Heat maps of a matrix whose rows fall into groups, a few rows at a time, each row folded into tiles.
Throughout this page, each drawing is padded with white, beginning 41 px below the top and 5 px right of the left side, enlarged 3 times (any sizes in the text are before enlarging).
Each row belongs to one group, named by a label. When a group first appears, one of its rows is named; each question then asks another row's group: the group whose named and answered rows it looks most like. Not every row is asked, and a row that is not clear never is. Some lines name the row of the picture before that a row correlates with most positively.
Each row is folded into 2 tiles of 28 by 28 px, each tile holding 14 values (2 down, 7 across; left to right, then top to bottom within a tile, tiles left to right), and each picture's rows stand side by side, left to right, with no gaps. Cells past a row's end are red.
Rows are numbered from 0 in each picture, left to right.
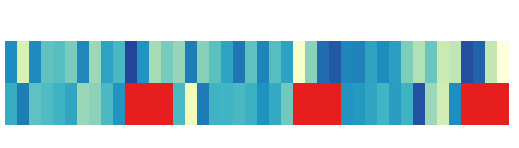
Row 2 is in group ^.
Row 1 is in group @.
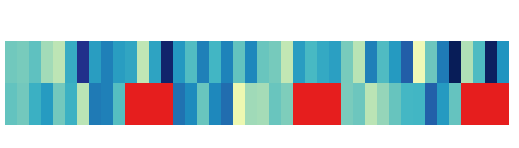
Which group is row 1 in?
^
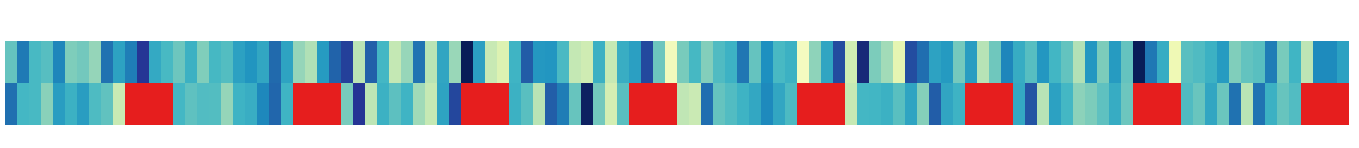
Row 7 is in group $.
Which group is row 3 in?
^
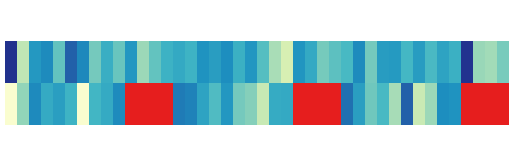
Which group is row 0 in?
@
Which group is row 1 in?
^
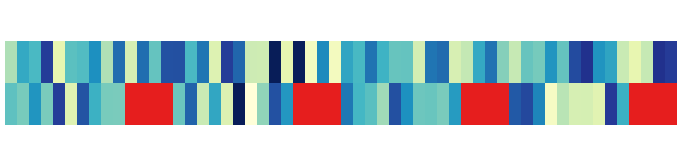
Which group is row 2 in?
$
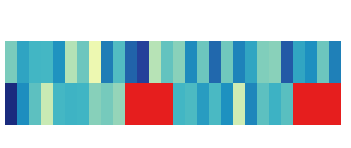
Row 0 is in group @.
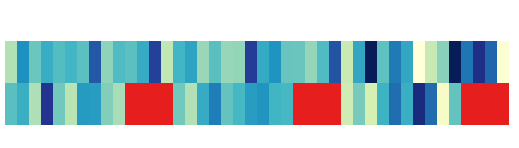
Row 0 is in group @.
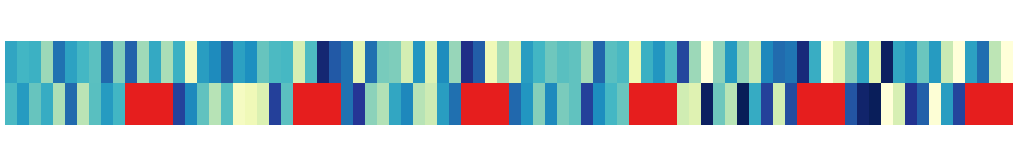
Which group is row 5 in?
^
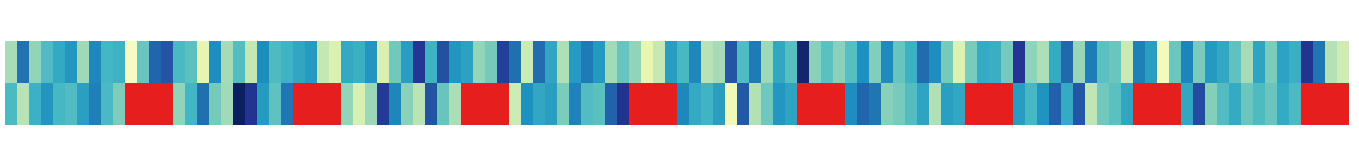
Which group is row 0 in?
@
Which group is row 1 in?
^
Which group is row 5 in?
^
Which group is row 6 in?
^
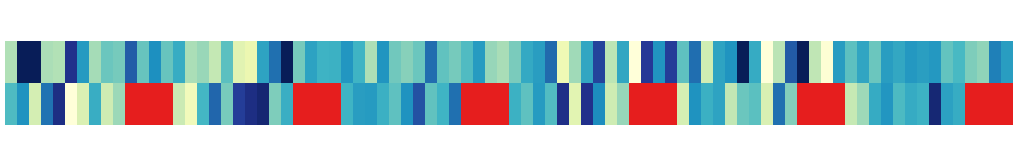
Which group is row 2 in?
^
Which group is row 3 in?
$
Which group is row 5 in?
@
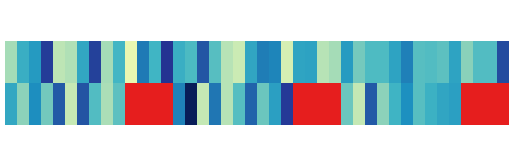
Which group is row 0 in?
$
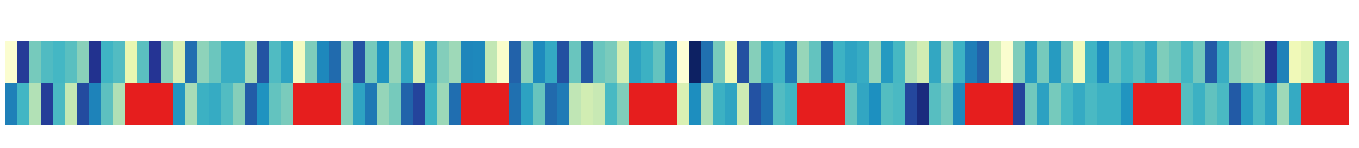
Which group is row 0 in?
@
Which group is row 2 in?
^
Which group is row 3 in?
^
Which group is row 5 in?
^
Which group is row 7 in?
$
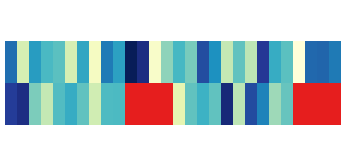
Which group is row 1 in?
$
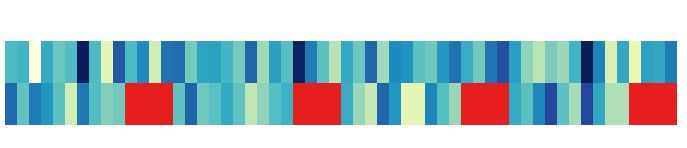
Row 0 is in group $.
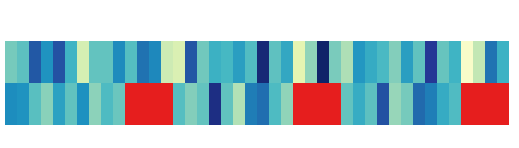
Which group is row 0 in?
^
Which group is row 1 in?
@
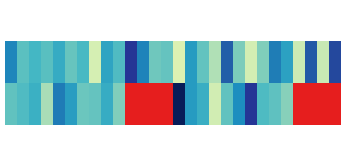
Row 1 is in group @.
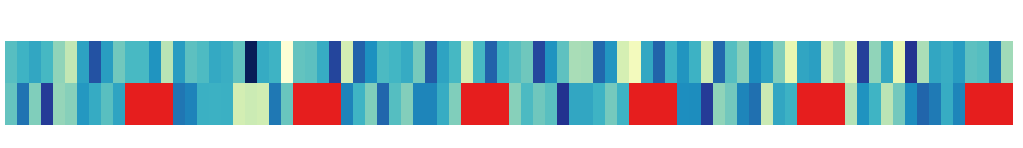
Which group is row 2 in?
@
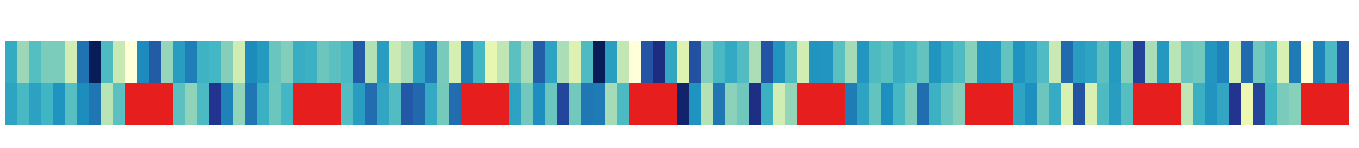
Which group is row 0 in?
$
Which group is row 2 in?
^
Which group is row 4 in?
@
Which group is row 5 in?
@
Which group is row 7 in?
$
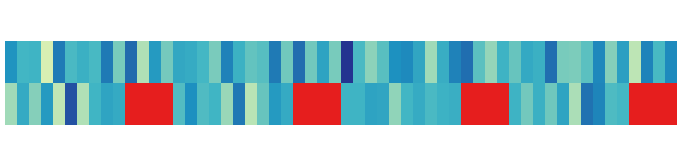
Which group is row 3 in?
$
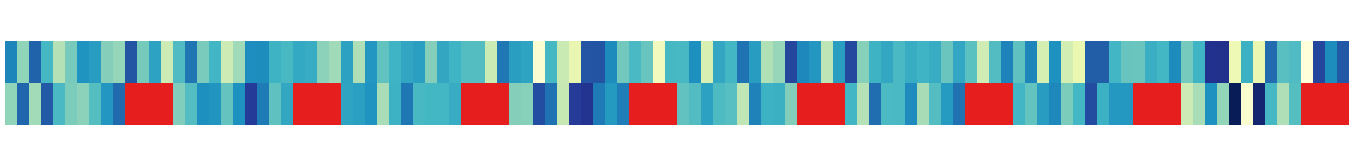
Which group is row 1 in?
^
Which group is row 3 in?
^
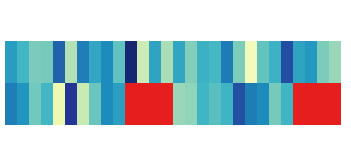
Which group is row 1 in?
^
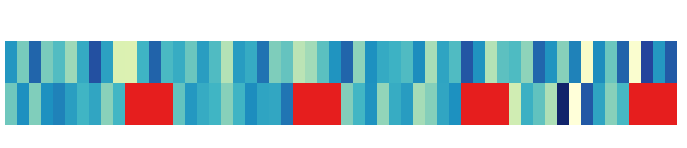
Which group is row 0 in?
$
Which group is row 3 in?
$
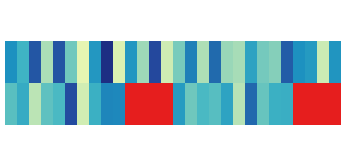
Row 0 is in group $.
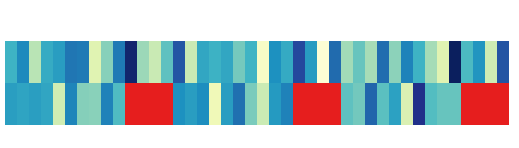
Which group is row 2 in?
$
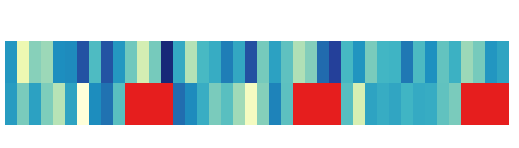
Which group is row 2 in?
@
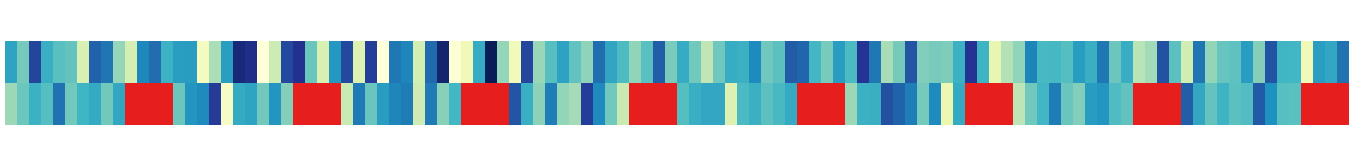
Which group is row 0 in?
$
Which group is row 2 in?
$
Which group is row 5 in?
^
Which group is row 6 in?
@
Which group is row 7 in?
@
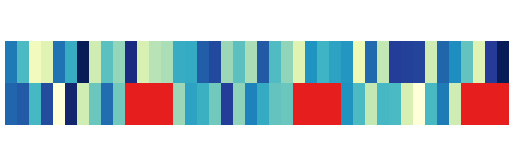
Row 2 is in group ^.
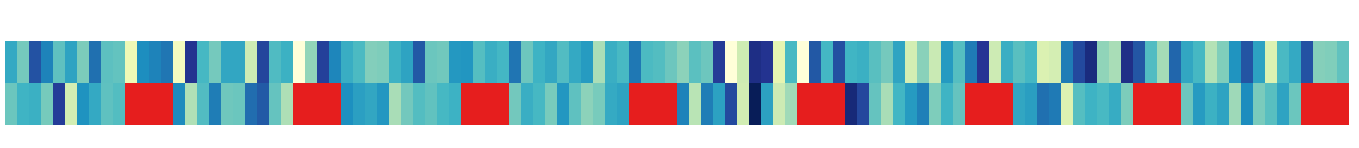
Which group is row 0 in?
$
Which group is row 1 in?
@
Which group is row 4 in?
$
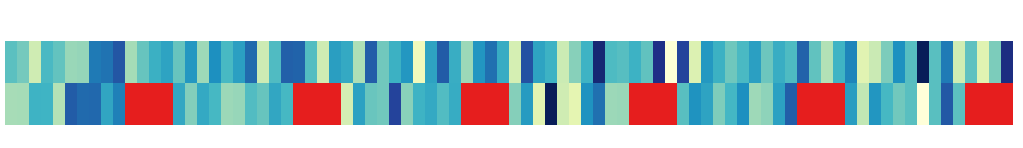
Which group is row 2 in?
$
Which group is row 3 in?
@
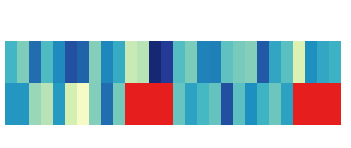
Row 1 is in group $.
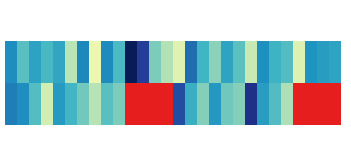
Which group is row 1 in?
@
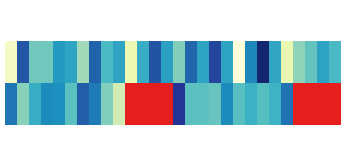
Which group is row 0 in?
@
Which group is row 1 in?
$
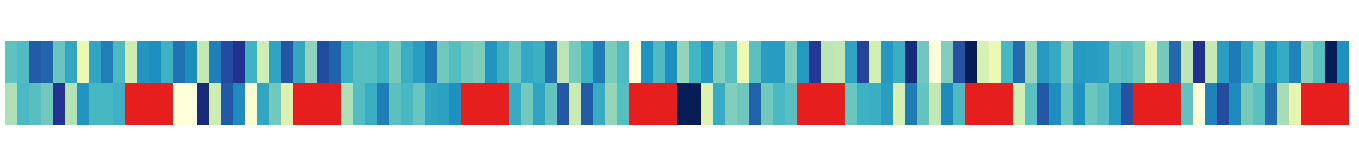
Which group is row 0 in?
$
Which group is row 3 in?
$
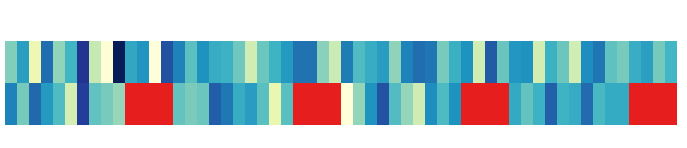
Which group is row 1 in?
^
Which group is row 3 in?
^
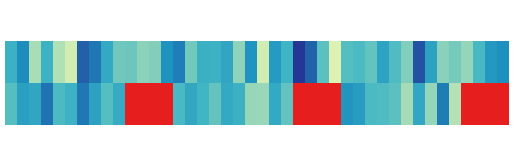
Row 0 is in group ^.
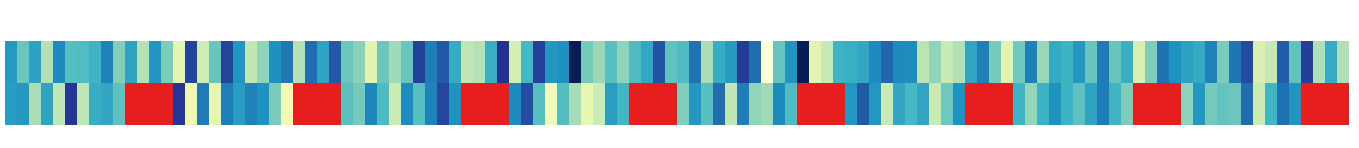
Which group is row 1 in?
@
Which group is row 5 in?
^
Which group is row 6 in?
@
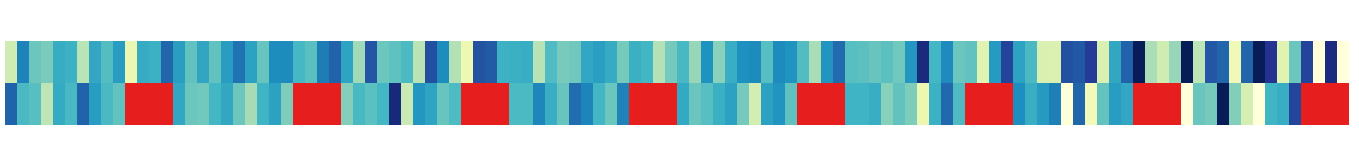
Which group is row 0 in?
@
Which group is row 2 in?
$
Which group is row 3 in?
^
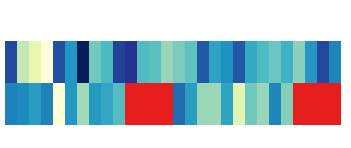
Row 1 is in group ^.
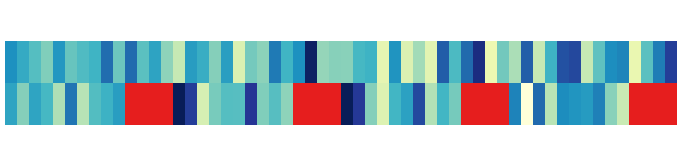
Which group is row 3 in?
@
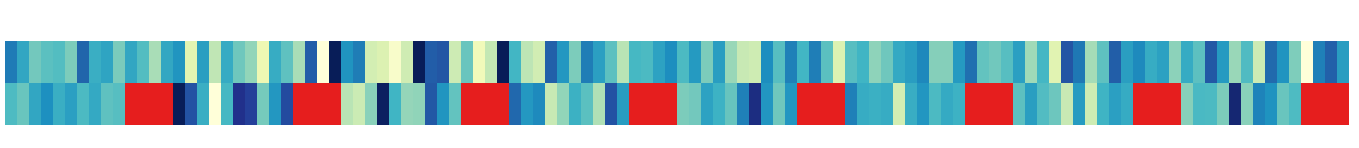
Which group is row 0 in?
^
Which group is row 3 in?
^
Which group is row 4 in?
^
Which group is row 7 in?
$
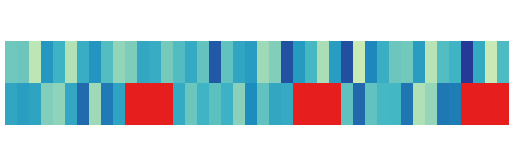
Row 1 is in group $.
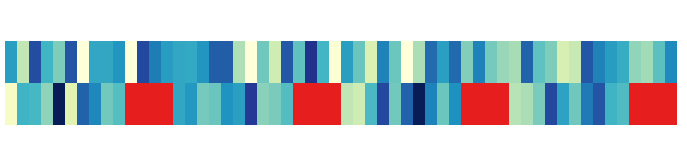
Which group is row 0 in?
$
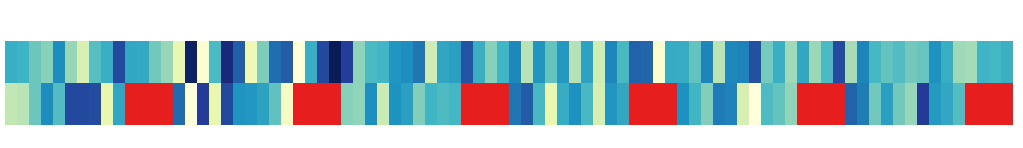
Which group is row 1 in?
@
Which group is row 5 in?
@
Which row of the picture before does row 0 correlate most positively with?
2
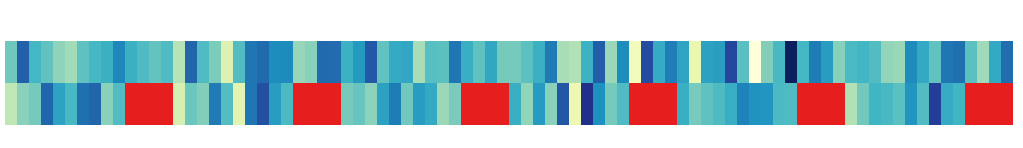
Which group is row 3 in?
$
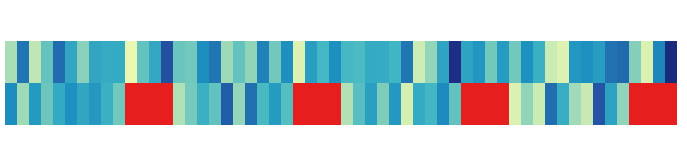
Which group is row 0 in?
@
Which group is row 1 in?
$
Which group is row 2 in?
$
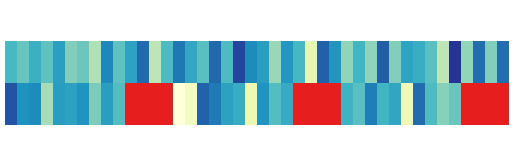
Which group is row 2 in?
$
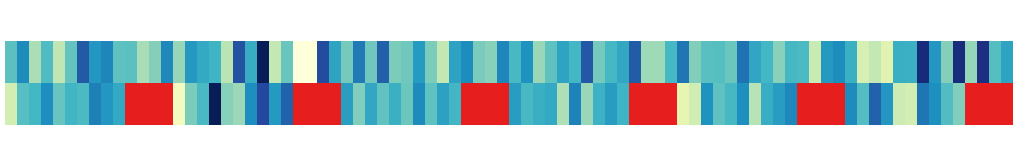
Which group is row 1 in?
@
